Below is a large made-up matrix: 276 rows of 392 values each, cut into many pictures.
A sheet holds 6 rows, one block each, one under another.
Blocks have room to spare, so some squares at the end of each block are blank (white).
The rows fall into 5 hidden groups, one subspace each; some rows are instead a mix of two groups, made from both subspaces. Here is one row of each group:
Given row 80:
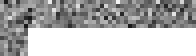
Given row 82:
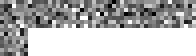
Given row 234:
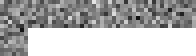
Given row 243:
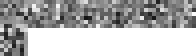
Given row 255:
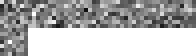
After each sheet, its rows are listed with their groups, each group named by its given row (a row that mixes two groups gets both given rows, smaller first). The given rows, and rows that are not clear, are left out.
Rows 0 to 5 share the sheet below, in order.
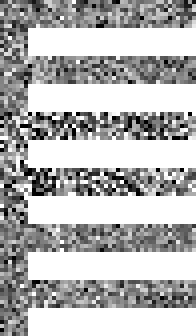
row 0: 243
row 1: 80
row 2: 234
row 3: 80
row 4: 243
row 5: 255
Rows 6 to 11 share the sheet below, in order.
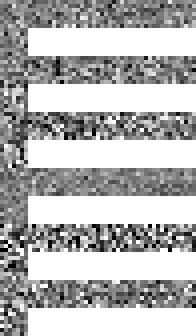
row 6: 82
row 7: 243
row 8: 82
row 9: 255
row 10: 234
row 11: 243
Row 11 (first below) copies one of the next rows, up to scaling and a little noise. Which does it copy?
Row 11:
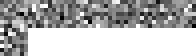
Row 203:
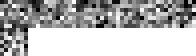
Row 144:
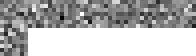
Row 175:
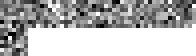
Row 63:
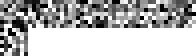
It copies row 144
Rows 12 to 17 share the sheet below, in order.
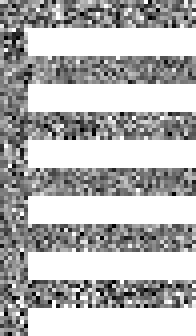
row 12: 243
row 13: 80
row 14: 82
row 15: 80
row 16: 82
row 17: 82
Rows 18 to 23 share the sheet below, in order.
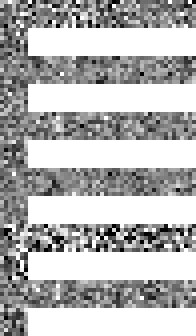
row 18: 82 and 234
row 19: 243
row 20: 243
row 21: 80 and 82
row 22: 82
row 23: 243
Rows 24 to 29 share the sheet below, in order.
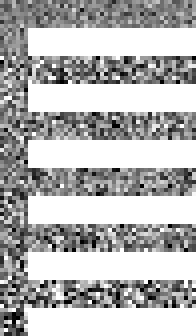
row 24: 82
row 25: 255
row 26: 234
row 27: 243
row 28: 82
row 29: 243
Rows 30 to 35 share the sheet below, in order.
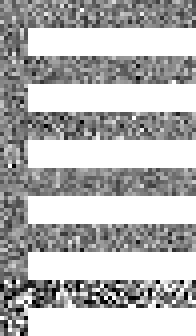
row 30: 82
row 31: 80
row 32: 82
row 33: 243
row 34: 234
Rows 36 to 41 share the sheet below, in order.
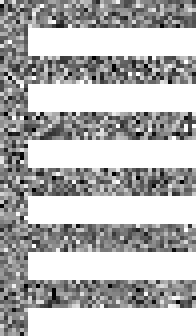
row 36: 255
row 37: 234
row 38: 80
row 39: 234
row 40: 234
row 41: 80
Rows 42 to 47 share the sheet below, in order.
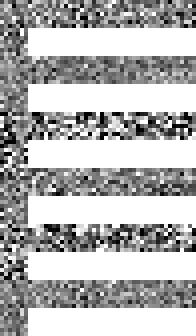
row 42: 82
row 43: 255
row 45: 255
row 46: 243
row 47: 82
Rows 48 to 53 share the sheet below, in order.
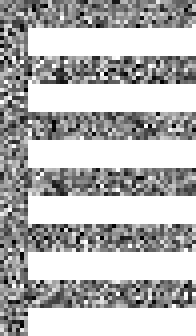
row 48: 243
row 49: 80 and 255
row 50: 80 and 234
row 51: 80 and 255
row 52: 82
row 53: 80
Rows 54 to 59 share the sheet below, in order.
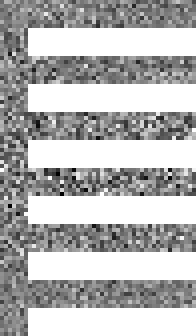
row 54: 82
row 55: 255
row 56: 80 and 243
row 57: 243
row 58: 234
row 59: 82
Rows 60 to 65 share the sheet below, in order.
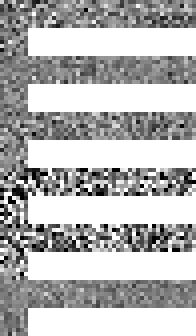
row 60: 255
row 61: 82 and 234
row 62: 234
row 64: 234
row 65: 82
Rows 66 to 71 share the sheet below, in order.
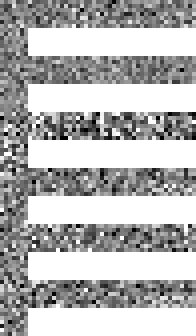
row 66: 82
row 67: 234
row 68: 82 and 255
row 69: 82 and 255
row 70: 82 and 234
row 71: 255
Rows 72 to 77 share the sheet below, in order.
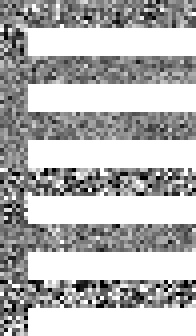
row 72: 243
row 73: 255
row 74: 234 and 255
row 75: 243
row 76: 243
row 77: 243
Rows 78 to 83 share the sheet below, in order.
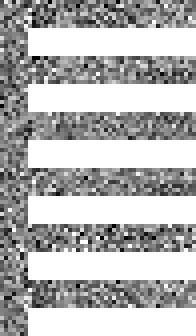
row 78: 80 and 255
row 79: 255
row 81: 255
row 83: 80
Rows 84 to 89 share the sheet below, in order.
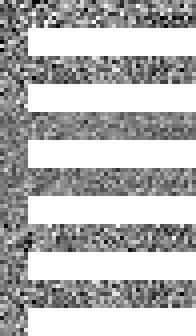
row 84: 255
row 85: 234
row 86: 255
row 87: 80
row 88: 80
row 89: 234
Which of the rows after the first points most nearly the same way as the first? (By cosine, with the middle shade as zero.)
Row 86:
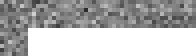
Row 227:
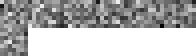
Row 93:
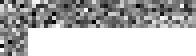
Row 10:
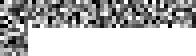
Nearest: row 227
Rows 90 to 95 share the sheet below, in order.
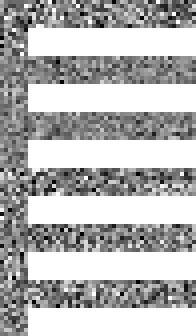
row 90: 80 and 243
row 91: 243
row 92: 80
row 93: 255
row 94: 82
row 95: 234
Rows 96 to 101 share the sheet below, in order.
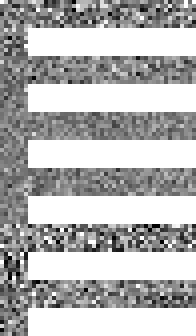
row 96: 243
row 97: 234 and 255
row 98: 234
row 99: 80
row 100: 82
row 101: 255
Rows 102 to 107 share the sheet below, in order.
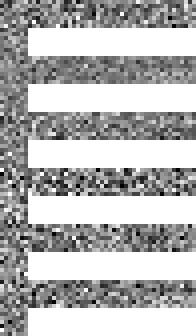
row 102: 234
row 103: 255
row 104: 255
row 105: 82 and 255
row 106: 234
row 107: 255
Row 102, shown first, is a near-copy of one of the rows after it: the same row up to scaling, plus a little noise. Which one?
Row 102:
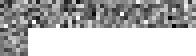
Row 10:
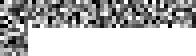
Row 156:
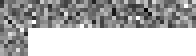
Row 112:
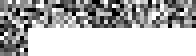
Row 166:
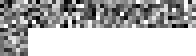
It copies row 166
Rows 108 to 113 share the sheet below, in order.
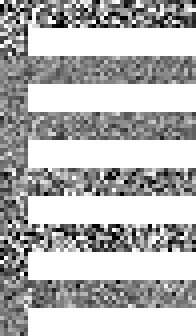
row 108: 255
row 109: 80
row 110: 255
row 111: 82
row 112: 234
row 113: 80
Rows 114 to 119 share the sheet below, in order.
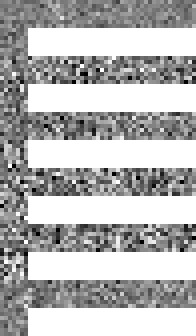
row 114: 243
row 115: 82
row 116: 82
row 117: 234
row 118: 243
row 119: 80
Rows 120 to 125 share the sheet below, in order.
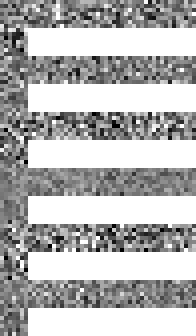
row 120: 243
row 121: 234
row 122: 234
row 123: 82
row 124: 82
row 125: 82
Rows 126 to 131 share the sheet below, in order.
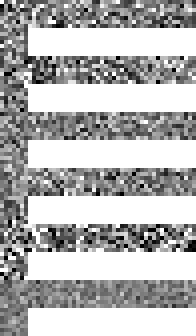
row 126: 255
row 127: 80
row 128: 82 and 243
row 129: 82
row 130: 80 and 243
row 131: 234 and 255
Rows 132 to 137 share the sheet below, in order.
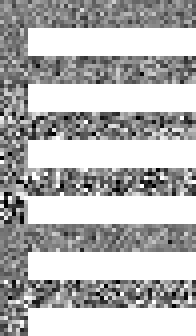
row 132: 82
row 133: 243
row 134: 255
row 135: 243
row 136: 234
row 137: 80
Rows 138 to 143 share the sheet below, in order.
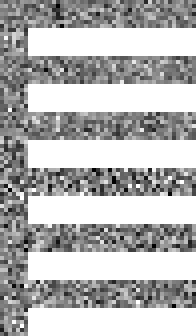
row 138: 243
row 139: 82 and 234
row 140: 243
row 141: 234
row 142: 80
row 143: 80
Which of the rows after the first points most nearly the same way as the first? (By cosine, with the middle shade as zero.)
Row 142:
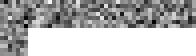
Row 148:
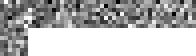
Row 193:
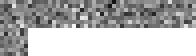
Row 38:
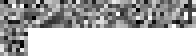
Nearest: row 38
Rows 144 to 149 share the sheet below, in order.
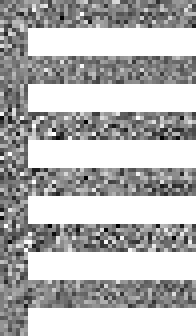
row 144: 243
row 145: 82
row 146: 255
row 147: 255
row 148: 80
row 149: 80
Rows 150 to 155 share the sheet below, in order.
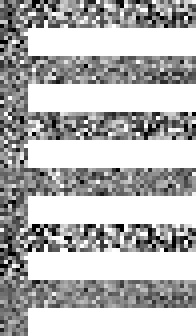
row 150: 255
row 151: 255
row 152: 80 and 234
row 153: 243
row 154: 255
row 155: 255
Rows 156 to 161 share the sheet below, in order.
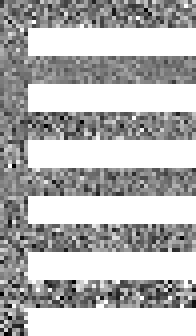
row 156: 234
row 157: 80
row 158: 82
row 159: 82 and 255
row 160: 234
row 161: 243
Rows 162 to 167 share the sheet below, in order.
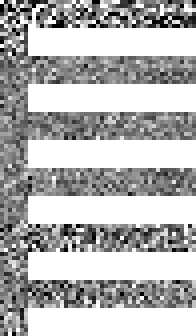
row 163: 255
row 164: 82
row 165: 80
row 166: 234
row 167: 82
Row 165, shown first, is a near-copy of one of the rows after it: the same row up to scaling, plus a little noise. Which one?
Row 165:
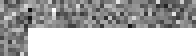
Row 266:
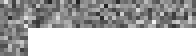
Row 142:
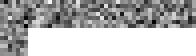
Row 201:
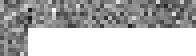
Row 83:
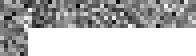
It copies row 201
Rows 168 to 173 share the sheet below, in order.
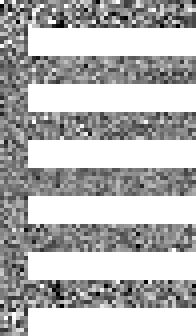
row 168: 255
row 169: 255
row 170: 243
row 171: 243
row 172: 80
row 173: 243
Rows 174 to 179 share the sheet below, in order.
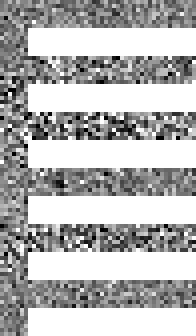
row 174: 234
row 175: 243
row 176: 80 and 255
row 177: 243 and 255
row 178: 234 and 243
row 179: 82
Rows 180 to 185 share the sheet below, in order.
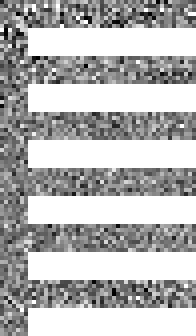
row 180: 243
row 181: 255
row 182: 234
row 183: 82
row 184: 80
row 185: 234
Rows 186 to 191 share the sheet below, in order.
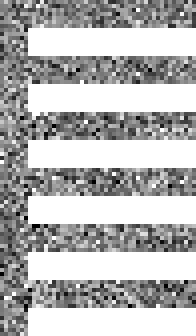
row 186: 80 and 234
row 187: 234
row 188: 255
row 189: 234
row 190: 255
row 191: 80
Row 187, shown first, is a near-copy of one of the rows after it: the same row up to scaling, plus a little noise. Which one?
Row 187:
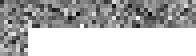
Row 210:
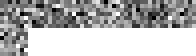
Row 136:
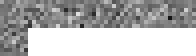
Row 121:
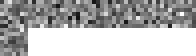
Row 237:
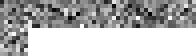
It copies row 237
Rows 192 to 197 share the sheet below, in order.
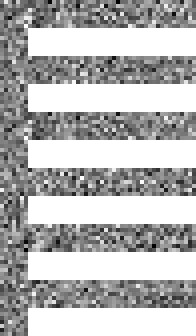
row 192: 80
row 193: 82
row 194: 80
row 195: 82
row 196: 80
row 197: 255
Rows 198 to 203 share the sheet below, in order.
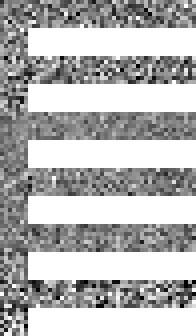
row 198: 234
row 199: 80
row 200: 82 and 255
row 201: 80
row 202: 243
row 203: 243
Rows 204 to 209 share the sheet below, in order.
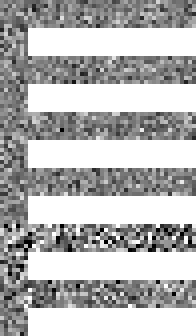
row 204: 243
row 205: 82
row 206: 243
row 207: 234
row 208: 80
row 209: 80
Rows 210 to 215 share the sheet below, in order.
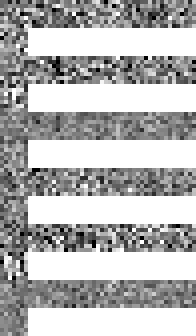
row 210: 234
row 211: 243
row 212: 243
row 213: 82 and 255
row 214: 82
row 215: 82
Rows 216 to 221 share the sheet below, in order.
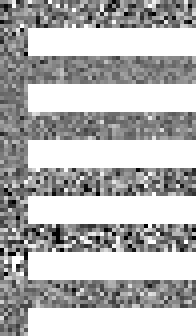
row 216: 82
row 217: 243 and 255
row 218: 82 and 255
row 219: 82 and 234
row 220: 243
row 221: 82 and 234
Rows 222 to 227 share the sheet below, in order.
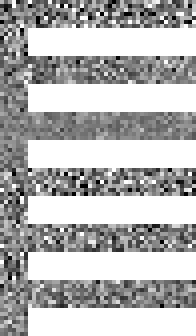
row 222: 82
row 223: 80
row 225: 82
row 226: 82
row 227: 255
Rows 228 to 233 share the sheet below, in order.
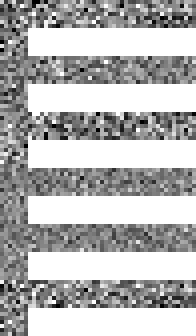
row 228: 255
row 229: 243
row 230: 255
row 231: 82
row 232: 234
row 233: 255
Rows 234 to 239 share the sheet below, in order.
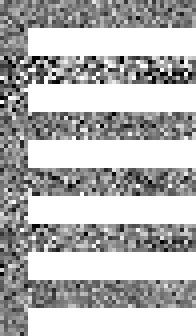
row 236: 82
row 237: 234
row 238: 255
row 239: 80
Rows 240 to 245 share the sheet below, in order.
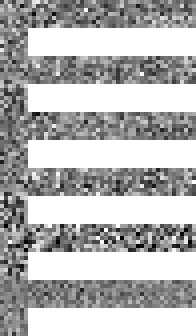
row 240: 255
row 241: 243
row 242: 255
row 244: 80
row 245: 82
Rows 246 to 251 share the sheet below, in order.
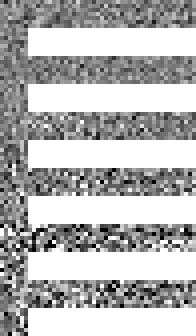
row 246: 80
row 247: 82
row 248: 82
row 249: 82
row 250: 255
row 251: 82
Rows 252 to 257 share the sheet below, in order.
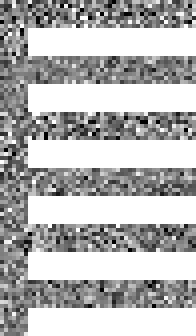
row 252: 82
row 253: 82
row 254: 243 and 255
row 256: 80
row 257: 82
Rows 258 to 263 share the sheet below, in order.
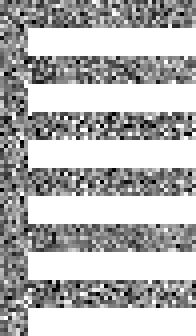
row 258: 234
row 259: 80
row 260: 82
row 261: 82
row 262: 80
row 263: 80 and 243
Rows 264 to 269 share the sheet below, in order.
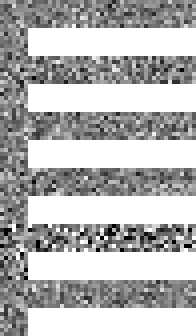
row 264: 82
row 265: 234
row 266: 80
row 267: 255
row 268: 82
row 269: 243
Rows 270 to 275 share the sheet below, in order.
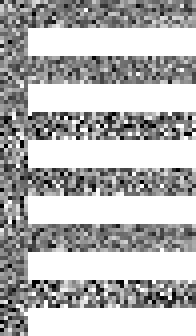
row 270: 255
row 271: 234
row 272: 82
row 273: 82
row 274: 255
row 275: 234 and 255
